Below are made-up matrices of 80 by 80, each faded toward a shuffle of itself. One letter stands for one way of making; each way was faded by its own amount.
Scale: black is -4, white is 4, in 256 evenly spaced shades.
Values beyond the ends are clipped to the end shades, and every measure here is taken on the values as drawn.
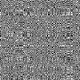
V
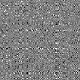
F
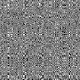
V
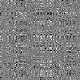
F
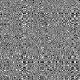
V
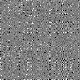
F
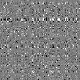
F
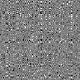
F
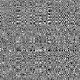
V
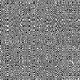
V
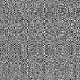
V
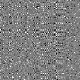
F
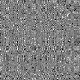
F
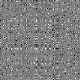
F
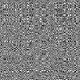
V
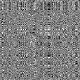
V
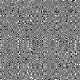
F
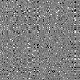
F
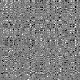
F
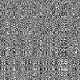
V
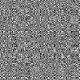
V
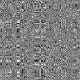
V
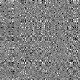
F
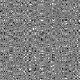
F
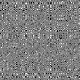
F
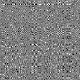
F
